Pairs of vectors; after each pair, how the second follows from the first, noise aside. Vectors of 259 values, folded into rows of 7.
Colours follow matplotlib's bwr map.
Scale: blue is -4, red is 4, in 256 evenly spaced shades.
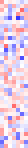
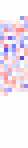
partly zeroed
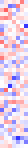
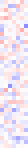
shrunk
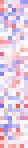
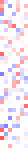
partly zeroed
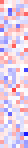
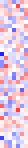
wrapped around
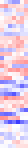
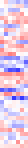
wrapped around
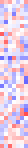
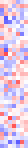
wrapped around
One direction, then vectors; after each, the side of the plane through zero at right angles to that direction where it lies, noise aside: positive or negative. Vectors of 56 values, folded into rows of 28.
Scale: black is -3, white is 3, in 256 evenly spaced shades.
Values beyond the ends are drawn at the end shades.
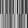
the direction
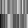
negative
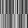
positive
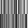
negative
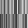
negative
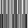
negative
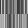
positive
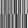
negative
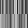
positive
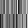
negative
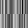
positive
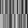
positive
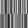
negative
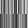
negative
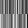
positive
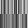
negative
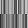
negative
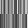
negative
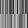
positive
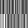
positive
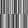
negative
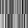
positive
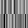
negative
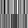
negative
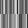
positive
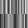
negative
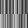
positive
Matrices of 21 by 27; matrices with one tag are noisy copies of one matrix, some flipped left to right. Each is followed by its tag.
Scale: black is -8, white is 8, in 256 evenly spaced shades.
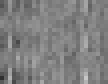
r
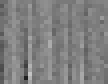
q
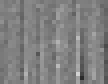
q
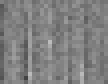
q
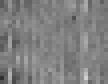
r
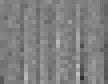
q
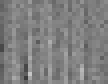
q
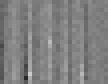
q
